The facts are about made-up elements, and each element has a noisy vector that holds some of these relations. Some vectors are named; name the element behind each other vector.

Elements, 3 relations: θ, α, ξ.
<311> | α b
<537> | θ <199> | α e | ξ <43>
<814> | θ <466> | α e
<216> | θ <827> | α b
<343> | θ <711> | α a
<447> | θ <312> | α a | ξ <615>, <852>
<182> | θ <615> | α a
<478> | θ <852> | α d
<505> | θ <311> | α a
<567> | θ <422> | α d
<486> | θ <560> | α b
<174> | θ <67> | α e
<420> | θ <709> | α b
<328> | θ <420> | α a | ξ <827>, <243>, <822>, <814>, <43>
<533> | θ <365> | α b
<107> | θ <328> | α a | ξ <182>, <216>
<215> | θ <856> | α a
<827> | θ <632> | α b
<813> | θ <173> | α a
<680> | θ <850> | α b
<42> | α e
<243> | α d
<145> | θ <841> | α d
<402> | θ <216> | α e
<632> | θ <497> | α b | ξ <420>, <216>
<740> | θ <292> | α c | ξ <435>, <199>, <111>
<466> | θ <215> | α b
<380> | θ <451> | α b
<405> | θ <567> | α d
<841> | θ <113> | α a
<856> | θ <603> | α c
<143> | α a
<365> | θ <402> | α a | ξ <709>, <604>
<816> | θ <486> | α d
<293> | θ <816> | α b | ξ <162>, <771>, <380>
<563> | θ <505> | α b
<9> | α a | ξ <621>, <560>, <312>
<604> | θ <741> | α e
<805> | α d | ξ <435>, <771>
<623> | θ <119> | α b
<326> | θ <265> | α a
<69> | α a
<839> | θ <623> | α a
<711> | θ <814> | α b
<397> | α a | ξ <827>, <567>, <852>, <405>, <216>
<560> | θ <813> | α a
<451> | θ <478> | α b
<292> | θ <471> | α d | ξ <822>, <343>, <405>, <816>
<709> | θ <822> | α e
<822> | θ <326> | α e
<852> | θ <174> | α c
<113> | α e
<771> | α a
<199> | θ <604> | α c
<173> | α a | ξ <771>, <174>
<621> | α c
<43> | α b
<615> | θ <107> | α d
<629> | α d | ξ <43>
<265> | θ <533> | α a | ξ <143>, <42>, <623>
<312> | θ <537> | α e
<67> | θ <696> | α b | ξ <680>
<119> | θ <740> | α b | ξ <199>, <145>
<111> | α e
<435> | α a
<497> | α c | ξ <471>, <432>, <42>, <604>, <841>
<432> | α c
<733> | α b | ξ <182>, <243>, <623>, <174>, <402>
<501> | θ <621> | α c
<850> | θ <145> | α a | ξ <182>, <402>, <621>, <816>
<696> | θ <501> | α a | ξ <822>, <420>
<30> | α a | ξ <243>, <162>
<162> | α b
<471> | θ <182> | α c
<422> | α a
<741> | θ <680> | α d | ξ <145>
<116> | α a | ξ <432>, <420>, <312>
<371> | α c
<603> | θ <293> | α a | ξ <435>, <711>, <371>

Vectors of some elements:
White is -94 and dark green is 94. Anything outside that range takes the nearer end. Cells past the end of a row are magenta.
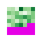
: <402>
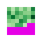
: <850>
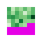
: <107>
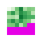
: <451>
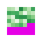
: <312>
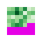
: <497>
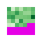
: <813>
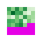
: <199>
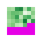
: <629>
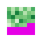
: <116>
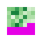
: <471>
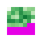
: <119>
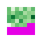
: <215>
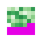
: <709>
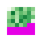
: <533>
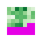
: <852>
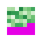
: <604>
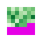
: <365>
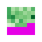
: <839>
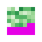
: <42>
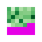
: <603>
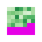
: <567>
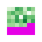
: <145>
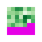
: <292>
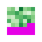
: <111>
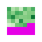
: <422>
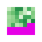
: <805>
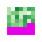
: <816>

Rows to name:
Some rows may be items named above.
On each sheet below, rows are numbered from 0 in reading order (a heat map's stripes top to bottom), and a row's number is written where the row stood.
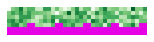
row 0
<733>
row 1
<478>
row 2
<680>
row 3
<711>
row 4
<174>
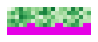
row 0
<451>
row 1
<432>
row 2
<856>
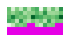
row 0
<215>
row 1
<560>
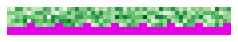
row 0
<478>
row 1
<741>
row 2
<623>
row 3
<841>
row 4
<343>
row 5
<822>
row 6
<365>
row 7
<113>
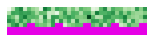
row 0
<293>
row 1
<816>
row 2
<447>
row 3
<486>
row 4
<143>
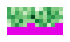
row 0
<107>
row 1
<466>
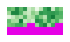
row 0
<371>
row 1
<293>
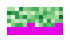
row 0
<604>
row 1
<771>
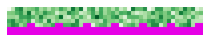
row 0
<632>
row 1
<435>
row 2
<621>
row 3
<696>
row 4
<42>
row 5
<420>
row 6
<501>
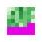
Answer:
<43>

